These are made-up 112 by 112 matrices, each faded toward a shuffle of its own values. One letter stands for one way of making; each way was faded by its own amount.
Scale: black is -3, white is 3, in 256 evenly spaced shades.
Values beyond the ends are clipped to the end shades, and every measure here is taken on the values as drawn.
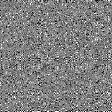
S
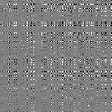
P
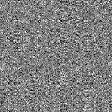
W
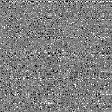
S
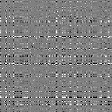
P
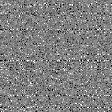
S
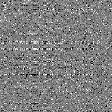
S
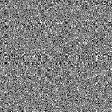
W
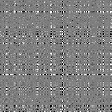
P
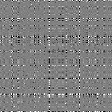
P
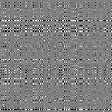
P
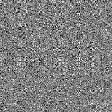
W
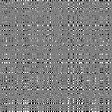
P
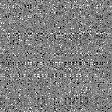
S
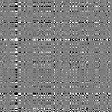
P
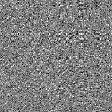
W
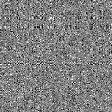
W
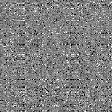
S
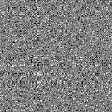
S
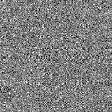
W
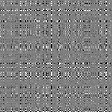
P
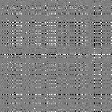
P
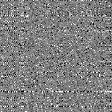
S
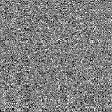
W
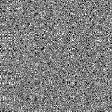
W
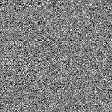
W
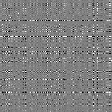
P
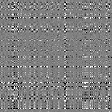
P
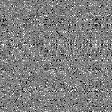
S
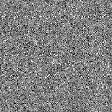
W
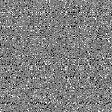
S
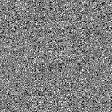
W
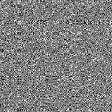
S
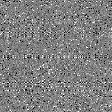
S
